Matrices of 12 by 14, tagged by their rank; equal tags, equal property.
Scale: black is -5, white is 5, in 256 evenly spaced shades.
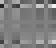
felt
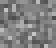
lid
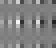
felt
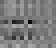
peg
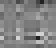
peg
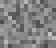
lid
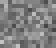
lid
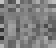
peg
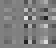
felt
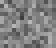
lid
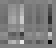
felt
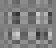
felt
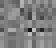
peg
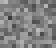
lid
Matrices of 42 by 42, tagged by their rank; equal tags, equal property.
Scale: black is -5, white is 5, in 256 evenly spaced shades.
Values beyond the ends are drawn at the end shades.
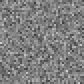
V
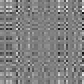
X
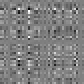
X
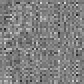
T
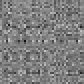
T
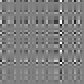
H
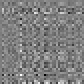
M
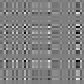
H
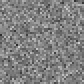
V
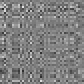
M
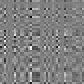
X
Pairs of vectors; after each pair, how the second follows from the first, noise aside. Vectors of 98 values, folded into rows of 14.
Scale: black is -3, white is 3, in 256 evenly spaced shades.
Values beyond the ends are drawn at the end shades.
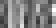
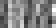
copied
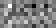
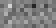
shrunk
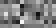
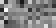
wrapped around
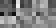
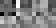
copied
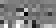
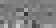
shrunk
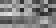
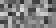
sign-scrambled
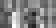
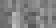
shrunk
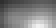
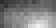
copied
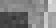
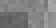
shrunk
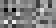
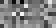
wrapped around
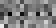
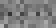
shrunk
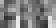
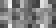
wrapped around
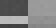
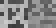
sign-scrambled
